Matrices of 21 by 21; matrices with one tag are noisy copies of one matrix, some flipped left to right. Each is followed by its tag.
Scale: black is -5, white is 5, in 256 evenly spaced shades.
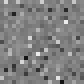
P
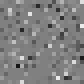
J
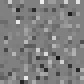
P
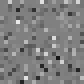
P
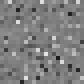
P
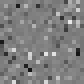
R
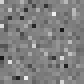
J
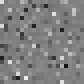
J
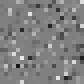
J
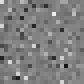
J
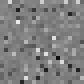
P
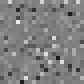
P
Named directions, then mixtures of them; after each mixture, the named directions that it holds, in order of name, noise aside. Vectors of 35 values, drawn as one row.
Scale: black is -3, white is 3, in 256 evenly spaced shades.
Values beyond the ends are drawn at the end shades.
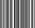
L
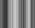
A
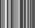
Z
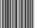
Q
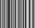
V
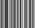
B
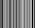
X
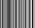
Q, V, X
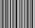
Q, V, X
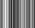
A, Q, X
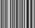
V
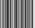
L, Q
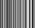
B, V, X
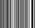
A, L, X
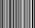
X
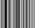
Z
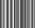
L, Z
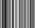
A, L, Q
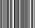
L
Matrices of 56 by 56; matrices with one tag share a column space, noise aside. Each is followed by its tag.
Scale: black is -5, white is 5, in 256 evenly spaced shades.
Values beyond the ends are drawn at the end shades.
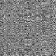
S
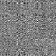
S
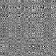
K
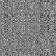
S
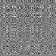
K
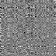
K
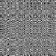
S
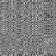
S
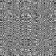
S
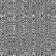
S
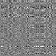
K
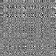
K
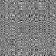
S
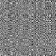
S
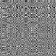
K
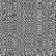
S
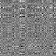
K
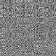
K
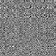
K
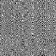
S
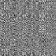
S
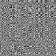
K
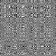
K
